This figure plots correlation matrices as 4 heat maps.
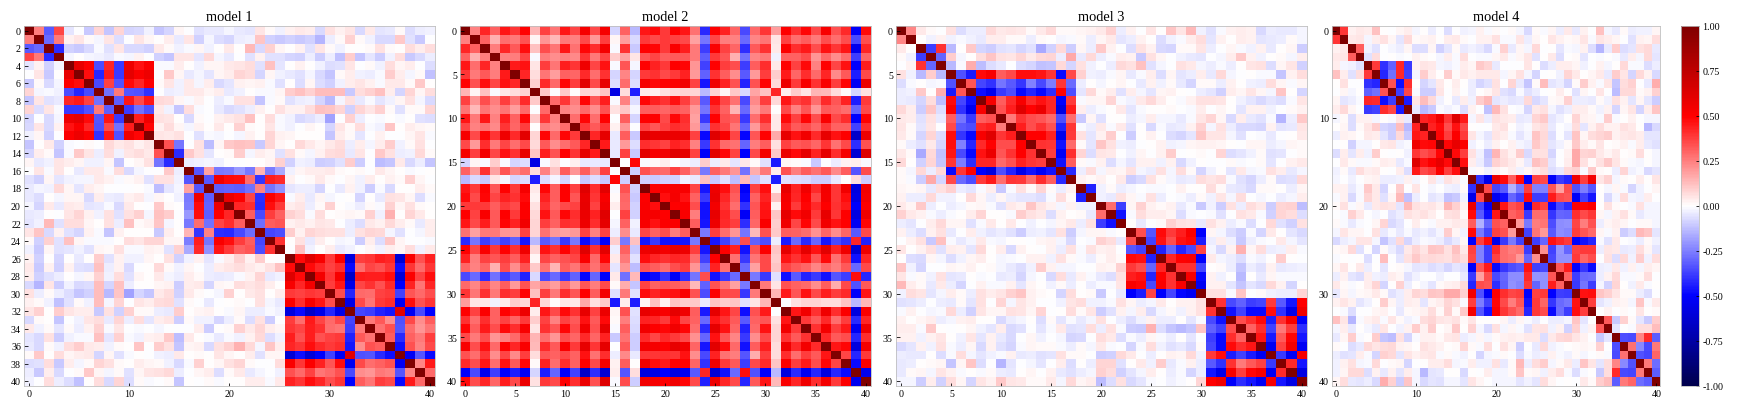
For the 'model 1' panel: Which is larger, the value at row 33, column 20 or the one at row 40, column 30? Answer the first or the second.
the second
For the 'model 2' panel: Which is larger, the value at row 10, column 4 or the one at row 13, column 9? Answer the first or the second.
the first
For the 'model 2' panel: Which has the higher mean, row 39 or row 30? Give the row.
30
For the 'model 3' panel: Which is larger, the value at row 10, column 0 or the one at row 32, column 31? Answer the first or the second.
the second
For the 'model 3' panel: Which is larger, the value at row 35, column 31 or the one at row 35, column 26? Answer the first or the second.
the second
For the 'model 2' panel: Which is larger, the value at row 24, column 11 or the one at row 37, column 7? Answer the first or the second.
the second
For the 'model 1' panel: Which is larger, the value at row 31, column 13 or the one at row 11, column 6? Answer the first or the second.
the second
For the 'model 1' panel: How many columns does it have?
41
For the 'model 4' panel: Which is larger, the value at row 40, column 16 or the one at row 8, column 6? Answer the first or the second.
the first
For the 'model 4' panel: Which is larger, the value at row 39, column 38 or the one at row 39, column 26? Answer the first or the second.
the first
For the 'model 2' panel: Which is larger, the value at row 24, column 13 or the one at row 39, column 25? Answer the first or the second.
the first
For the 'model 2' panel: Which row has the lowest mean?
39
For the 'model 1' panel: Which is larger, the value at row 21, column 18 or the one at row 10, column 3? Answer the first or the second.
the second
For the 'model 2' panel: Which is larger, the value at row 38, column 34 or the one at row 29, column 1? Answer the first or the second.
the first
